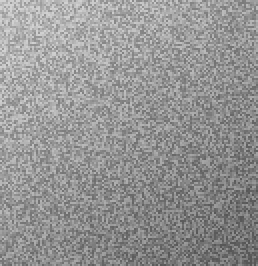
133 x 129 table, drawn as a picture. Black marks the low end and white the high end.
The ninth with the lowest average is the bottom right. No row or column stands out. No regular stripes run through it. The halves do not mirror each other. The ninth with the highest average is the top left. On average the colour sits 60% of the way up the scale. There is an overall slope up to the top left.
